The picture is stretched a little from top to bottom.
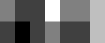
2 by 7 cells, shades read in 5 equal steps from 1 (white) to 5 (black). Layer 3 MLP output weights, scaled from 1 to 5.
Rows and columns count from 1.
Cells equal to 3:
4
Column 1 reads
3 4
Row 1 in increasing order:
1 2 3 3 3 4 4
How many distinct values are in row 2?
4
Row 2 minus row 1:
1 1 0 2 1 1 0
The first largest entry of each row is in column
2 2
